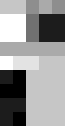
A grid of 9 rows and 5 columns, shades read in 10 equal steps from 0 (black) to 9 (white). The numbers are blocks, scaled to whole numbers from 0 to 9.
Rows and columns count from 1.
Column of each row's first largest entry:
1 1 1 1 1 3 3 3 3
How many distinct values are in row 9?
3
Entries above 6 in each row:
2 2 2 0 5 3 3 3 3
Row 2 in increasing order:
1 1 4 9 9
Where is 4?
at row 2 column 3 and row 3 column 3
